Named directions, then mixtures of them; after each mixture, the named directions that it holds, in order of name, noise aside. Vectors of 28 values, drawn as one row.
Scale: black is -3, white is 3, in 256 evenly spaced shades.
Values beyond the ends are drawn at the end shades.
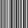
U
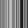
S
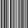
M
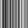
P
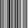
M, P, S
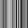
P, S, U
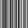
P, U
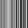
S, U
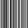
M, P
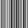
U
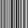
U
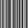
U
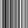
P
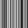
M, P, S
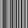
P, S, U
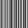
U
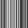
M, S, U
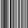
M, P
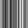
P, S, U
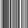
M, P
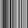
M, P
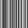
P, S, U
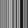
S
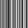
U
